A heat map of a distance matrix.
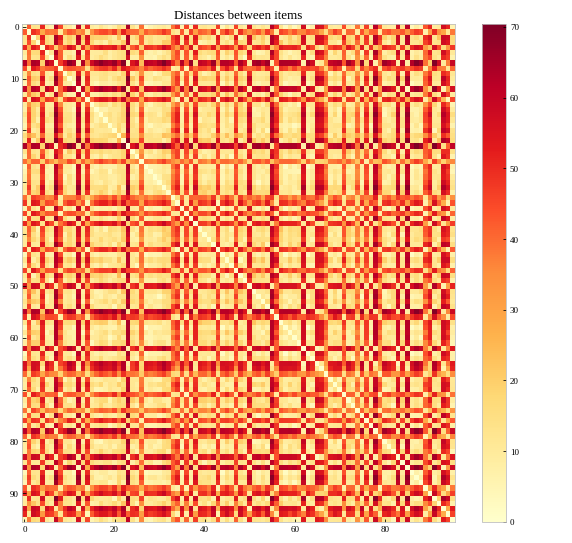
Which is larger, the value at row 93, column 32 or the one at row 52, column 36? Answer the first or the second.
the first
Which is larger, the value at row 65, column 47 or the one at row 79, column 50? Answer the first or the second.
the first
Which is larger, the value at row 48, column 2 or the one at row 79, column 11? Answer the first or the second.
the second
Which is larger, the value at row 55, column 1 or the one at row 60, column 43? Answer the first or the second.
the second
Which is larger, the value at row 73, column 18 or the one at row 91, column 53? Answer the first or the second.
the second
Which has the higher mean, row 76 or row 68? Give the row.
76
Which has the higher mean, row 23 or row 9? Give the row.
23
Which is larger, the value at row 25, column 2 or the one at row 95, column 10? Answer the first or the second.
the first
